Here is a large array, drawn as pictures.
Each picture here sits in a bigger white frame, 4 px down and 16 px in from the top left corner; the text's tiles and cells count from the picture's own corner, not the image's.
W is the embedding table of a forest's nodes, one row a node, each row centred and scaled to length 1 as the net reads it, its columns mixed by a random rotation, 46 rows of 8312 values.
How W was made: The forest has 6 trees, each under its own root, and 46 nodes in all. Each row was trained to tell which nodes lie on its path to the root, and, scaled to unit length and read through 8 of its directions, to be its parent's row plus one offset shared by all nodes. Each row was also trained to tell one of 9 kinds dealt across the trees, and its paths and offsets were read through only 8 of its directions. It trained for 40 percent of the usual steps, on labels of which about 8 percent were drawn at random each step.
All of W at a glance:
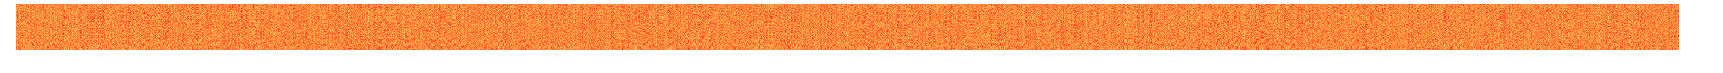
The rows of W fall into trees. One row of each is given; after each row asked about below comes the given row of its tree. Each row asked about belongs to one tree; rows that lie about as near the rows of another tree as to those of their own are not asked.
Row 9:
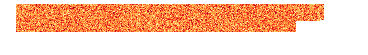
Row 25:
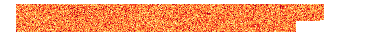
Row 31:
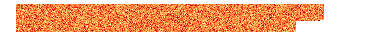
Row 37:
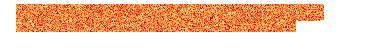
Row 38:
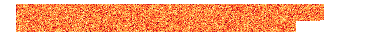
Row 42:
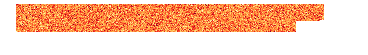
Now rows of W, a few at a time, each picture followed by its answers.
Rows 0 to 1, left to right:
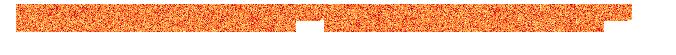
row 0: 37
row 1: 9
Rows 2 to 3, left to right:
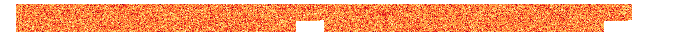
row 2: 37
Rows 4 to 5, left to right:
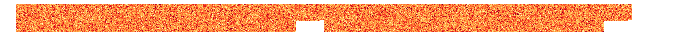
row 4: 31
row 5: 25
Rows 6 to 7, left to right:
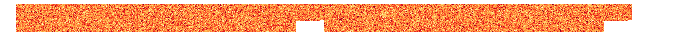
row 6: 38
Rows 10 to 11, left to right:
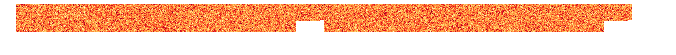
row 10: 31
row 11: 42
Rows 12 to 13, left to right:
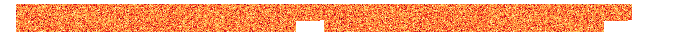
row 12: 31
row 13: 31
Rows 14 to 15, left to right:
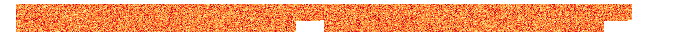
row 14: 31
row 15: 9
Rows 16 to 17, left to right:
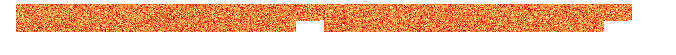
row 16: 31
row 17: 31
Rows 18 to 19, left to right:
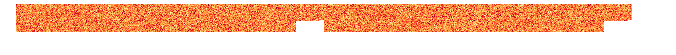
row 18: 42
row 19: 25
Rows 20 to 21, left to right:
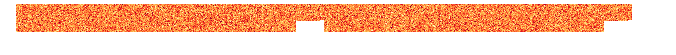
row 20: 37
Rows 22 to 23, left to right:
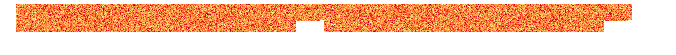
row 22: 25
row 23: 37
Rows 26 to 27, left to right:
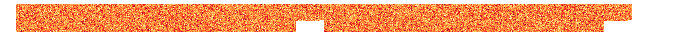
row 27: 9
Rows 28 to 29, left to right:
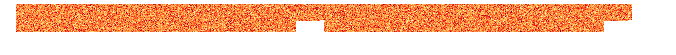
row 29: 38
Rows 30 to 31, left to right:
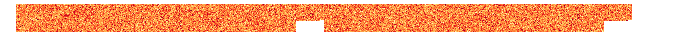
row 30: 25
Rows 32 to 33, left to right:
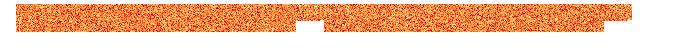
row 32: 37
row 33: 31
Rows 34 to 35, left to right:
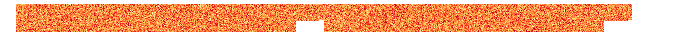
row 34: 9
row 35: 37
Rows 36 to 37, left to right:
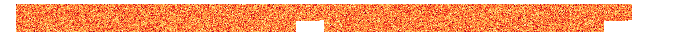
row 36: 42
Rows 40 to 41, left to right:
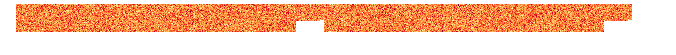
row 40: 9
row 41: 25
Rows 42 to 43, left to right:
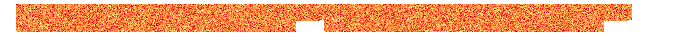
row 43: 42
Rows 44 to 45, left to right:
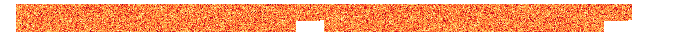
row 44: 37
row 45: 37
